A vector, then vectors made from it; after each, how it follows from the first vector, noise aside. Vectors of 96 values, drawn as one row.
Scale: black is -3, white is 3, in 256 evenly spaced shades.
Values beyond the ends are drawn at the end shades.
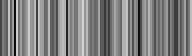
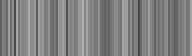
shrunk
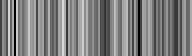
copied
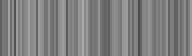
shrunk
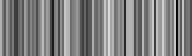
reversed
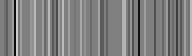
partly zeroed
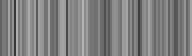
shrunk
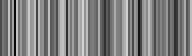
copied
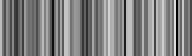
reversed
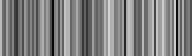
reversed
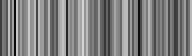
copied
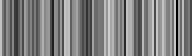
reversed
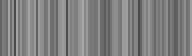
shrunk
